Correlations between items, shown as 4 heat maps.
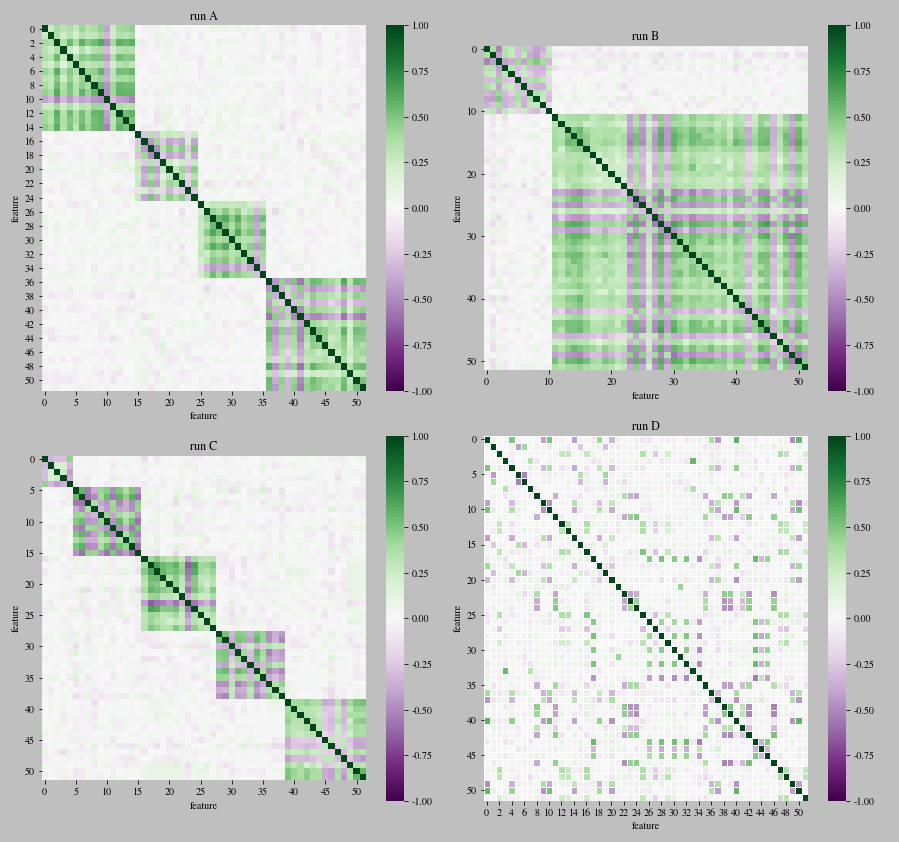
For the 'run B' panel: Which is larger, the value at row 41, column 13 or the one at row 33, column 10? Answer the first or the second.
the first
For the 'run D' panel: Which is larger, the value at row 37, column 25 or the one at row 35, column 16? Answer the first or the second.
the first
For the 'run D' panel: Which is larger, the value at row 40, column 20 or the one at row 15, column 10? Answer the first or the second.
the second
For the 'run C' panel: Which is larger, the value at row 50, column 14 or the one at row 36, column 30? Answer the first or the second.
the second
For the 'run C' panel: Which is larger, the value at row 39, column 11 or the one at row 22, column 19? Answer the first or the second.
the second
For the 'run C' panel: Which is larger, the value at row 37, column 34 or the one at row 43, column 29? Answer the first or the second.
the second
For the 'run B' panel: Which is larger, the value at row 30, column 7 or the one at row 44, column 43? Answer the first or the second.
the second
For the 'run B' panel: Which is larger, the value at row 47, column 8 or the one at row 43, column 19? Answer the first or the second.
the second
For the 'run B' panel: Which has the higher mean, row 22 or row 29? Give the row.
22
